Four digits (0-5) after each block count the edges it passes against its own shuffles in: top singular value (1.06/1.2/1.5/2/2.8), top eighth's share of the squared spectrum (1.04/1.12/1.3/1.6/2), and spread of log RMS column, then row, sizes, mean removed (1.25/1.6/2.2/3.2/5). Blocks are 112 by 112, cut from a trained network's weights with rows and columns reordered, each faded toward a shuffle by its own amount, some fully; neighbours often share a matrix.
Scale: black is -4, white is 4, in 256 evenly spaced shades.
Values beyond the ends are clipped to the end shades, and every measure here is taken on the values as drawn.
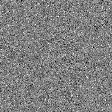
2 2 1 0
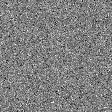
0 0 0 0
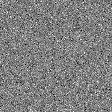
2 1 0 0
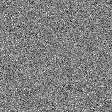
0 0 0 0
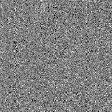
3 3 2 1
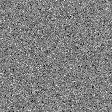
0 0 0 0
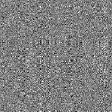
3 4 3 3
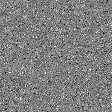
0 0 0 0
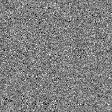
3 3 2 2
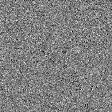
2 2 0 1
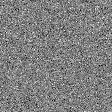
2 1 0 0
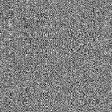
4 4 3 2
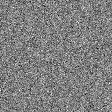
1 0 0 0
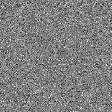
3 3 1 2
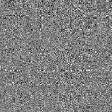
3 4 3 3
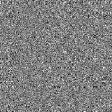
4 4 2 3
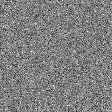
2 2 0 1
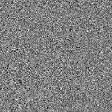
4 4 2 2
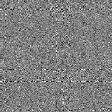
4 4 2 3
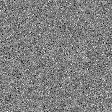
2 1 0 0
